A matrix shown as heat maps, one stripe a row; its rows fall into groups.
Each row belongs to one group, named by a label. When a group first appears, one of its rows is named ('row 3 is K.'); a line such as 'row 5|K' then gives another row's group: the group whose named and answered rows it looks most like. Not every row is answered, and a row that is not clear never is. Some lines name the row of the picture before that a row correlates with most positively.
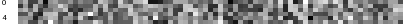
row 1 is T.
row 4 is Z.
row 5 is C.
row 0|C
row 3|Z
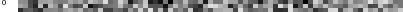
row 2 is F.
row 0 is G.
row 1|C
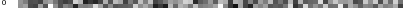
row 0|F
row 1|C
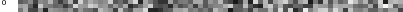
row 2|C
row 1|G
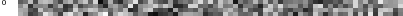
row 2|G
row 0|Z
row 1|T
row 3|G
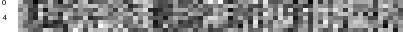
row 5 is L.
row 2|C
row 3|G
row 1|G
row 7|G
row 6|L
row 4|C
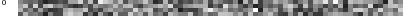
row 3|F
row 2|L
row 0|L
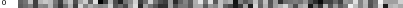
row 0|Z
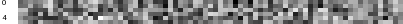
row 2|T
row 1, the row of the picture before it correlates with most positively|0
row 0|Z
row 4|L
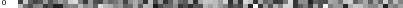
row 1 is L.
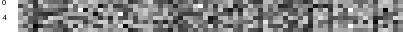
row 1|Z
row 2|L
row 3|L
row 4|T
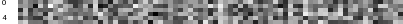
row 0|T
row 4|F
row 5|T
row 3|C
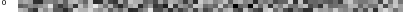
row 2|G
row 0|F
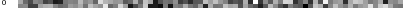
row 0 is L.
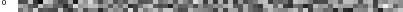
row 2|T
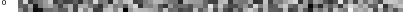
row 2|L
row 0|T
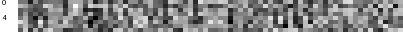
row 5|C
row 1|G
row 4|C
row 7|T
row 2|F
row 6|C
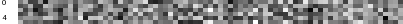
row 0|C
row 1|Z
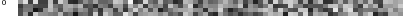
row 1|F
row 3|T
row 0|T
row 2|Z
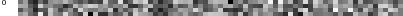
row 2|Z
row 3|C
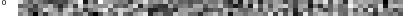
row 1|Z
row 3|C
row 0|L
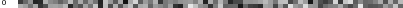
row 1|T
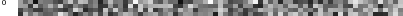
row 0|L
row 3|T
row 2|F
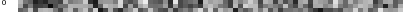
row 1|L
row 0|L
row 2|Z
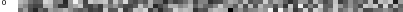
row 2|C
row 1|F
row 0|G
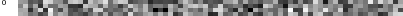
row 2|C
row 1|T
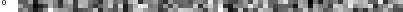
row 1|L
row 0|Z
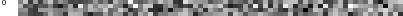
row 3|F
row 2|G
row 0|T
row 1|L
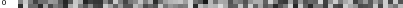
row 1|F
